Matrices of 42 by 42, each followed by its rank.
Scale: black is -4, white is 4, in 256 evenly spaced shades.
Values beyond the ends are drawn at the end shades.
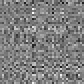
five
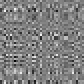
three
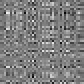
three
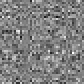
five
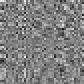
five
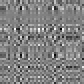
three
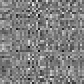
five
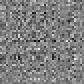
five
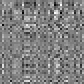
three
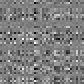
three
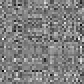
five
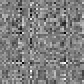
five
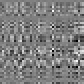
three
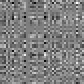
three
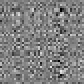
five
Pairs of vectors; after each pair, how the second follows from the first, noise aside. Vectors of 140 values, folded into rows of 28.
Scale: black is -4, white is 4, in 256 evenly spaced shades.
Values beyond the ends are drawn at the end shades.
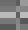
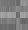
shrunk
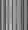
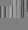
partly zeroed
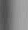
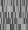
shuffled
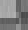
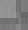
shrunk
